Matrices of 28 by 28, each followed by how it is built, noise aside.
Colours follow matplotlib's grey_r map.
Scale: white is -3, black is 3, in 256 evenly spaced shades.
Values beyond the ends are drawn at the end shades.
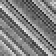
Toeplitz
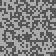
noise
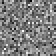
noise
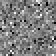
noise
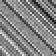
Toeplitz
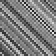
Toeplitz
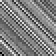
Toeplitz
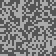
noise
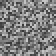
noise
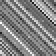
Toeplitz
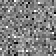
noise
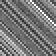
Toeplitz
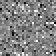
noise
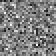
noise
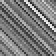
Toeplitz
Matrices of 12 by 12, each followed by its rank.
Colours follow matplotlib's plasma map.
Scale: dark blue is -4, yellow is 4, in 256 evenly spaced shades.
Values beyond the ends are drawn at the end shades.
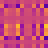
one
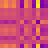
one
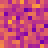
full rank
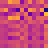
two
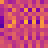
two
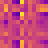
two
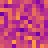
full rank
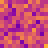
full rank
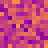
full rank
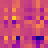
two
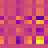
one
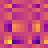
one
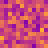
full rank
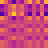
one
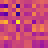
two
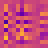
two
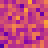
full rank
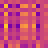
one
